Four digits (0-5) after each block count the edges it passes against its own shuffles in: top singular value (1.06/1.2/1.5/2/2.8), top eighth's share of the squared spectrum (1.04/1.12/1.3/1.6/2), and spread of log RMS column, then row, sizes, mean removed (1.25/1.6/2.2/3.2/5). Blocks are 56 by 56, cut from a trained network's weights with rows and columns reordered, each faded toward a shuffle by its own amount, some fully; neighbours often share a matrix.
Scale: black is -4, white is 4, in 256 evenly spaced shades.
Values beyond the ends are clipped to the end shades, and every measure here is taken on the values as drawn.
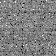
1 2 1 0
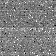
2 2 0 0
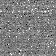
2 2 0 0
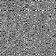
3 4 1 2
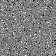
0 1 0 0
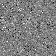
0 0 0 0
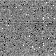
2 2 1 0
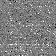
2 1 1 0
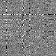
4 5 2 2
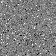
1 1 0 1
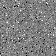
1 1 0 0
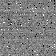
1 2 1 1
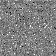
0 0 0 0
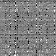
3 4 3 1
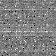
3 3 1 1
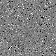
0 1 0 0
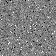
0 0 0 0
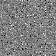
2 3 1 1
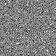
0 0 0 0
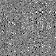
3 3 2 1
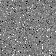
1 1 0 0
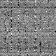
3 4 2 1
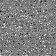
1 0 0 0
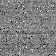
2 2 0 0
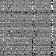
3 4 2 1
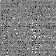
2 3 2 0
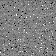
1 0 0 0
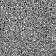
2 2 0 0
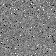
0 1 0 0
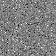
1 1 0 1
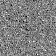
2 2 0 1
